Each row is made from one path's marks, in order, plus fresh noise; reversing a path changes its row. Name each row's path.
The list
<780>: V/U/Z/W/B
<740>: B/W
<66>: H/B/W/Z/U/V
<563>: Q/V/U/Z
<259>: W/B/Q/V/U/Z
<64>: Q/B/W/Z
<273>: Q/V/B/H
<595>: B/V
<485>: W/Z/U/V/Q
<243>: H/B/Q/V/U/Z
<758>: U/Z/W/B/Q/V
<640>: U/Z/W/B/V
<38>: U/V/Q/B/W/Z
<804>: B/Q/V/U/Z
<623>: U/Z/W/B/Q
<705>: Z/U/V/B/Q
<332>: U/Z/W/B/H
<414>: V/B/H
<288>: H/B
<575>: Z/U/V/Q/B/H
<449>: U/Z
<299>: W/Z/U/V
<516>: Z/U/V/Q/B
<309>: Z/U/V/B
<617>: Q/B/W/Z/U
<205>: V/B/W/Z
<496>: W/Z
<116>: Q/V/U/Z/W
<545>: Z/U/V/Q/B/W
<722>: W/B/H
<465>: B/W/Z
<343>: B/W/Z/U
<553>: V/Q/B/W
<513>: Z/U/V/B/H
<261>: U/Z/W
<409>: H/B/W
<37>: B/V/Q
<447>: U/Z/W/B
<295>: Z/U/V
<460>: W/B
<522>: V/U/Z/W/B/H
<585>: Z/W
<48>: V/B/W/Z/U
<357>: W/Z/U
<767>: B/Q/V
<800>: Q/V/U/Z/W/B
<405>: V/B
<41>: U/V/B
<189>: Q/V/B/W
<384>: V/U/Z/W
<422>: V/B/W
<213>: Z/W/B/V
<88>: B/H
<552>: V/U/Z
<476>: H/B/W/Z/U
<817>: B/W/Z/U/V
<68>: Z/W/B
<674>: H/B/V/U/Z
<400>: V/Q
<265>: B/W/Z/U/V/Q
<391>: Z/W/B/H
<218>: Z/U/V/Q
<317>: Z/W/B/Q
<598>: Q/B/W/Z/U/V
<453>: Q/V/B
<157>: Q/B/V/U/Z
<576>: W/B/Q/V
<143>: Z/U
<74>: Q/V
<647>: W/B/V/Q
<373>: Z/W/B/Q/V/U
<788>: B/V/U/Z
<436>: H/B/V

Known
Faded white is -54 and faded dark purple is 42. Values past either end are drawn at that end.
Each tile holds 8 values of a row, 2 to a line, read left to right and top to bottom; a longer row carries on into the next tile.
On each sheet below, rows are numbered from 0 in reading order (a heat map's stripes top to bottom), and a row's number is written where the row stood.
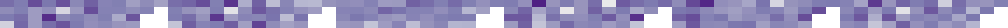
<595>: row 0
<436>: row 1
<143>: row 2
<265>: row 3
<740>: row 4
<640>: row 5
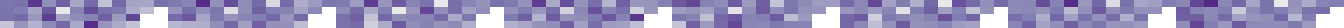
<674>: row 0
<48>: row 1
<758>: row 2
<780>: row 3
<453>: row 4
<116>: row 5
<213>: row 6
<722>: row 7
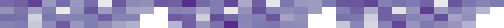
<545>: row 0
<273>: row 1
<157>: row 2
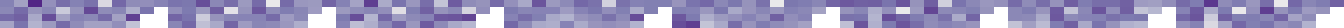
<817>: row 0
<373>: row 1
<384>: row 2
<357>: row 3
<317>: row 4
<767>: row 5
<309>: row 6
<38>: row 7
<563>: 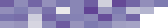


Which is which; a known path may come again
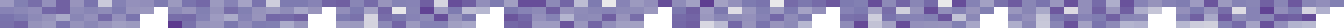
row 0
<68>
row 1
<585>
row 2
<563>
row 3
<391>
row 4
<623>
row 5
<598>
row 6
<516>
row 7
<552>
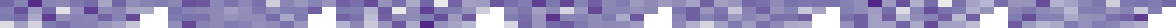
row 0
<788>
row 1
<460>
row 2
<243>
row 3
<595>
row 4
<449>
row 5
<66>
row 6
<261>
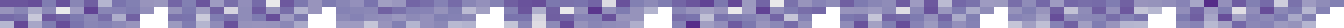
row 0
<767>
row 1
<800>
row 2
<143>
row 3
<157>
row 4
<576>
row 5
<74>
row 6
<309>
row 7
<640>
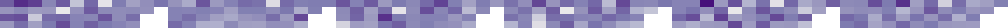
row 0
<553>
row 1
<357>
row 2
<41>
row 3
<705>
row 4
<522>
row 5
<213>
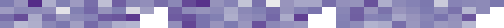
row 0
<384>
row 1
<409>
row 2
<447>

